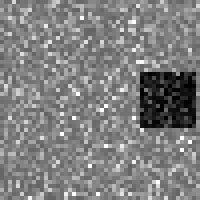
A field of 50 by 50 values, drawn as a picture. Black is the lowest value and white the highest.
The middle right is the ninth with the lowest average. A few values lie far out on both sides of the bulk. An odd patch, lower than its surroundings, sits in the middle right.
